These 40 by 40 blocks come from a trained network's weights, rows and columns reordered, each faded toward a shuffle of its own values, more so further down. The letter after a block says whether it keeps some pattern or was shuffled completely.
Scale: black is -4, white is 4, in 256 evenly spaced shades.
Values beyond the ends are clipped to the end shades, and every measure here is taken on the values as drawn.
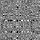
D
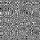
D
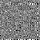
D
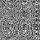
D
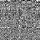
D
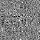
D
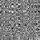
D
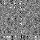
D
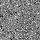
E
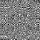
D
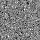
E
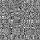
D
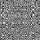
D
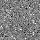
E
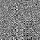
D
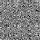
D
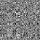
D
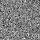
E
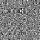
D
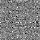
D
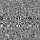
D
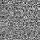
D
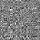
D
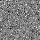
E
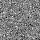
E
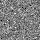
E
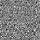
D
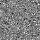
E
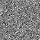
E
